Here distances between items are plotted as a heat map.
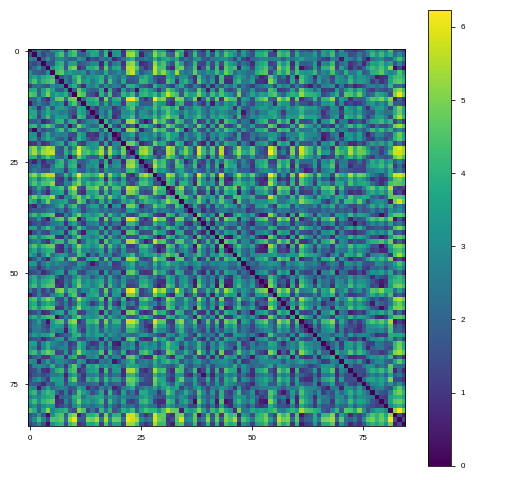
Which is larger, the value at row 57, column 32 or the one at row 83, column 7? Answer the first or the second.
the second
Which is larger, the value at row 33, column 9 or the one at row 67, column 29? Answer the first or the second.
the first
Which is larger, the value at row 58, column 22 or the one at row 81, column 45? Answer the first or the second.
the second
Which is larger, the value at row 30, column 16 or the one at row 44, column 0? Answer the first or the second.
the first
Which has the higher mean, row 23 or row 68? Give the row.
23
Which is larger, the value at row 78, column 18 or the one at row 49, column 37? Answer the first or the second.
the first
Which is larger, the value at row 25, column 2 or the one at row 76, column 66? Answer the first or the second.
the first
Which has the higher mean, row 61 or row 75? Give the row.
61
